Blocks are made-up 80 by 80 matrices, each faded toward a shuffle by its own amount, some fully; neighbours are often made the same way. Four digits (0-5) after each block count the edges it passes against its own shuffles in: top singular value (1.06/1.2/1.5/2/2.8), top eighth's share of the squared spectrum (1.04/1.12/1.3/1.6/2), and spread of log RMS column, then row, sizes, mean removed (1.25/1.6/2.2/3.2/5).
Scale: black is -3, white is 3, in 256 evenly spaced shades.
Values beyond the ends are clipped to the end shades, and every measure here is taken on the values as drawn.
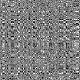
5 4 3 3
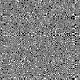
4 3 2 2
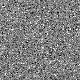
0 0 0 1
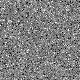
0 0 0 0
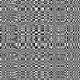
5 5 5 4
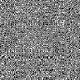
4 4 2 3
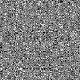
4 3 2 2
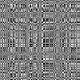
5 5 4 4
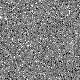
2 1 0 0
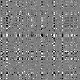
5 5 3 3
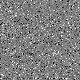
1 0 0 1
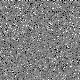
1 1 0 1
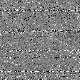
2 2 0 3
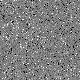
0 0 0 0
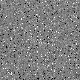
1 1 1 0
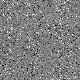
0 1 1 0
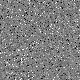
0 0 0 0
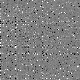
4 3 1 1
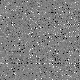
3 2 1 1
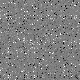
3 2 1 1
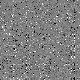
3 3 1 1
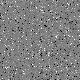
2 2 1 1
